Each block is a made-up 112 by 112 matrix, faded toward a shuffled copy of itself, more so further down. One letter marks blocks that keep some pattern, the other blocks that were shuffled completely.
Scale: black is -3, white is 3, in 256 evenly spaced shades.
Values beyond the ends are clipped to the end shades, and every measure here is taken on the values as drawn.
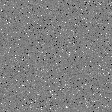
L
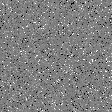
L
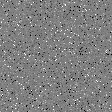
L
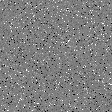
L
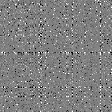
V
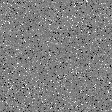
L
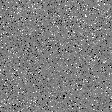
L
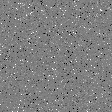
L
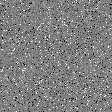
L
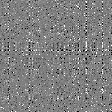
V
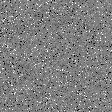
L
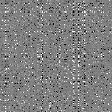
V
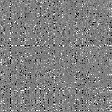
V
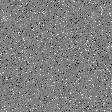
L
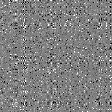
V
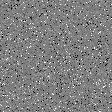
L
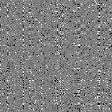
V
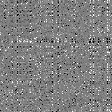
V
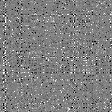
V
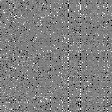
V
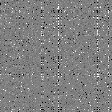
V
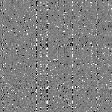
V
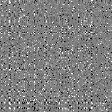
V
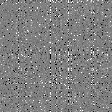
V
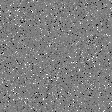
L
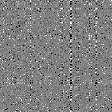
V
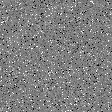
L
